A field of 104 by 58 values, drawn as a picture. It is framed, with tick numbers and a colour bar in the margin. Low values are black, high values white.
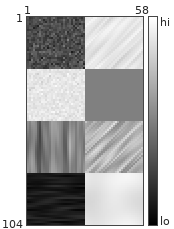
The table splits into 4 rows of 2 panels. Panel 1,1: low, fine-grained. Panel 1,2: very high, slanting up to the right, faint in contrast. Panel 2,1: very high, fine-grained, faint in contrast. Panel 2,2: middling, flat. Panel 3,1: middling, streaked downward. Panel 3,2: high, slanting up to the right. Panel 4,1: very low, streaked across, faint in contrast. Panel 4,2: very high, smooth, faint in contrast.
